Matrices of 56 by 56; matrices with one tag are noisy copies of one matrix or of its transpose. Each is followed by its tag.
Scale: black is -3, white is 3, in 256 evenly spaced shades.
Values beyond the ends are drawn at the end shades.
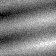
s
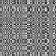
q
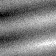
s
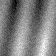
s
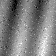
s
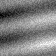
s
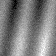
s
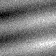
s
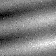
s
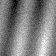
s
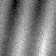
s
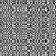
q
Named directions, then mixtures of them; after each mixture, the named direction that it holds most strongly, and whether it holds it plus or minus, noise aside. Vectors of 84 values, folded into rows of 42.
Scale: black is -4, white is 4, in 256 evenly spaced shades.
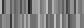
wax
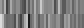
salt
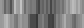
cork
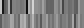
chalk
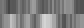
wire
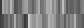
cork, minus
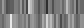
wax, minus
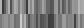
chalk, plus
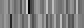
wax, plus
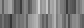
cork, minus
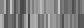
salt, plus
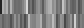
chalk, minus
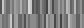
wax, minus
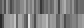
salt, minus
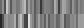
salt, minus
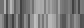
cork, minus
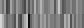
salt, plus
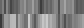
wire, plus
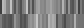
cork, minus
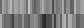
wire, minus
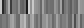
chalk, plus
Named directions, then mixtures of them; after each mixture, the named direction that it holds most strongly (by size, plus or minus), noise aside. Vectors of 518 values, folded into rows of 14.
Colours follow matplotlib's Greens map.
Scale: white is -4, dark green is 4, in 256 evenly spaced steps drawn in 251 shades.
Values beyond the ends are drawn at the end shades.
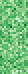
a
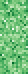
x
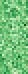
x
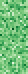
x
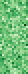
x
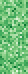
a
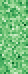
x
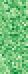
x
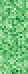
a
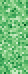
a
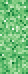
x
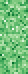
x
